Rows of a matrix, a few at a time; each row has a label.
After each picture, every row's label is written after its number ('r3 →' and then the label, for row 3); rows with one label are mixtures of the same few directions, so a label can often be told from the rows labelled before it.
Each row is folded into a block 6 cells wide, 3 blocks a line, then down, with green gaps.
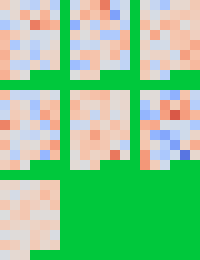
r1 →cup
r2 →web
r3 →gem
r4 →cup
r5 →cup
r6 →cup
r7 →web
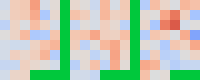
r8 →web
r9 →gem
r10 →cup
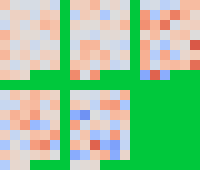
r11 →cup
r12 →gem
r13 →gem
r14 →web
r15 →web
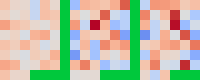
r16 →web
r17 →cup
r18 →cup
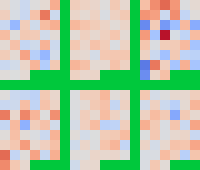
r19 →web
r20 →web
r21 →gem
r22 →gem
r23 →web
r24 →cup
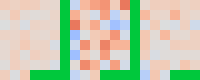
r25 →gem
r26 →cup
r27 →gem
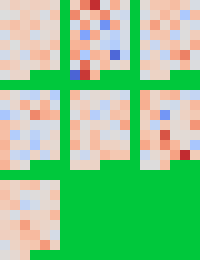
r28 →web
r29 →gem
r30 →web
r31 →cup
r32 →cup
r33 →cup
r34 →cup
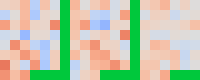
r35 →gem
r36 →cup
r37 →gem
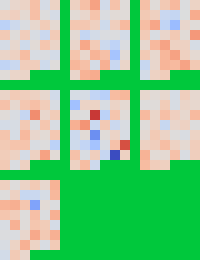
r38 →web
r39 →gem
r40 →cup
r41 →cup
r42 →cup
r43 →gem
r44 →cup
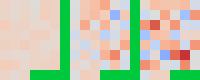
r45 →web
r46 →web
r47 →web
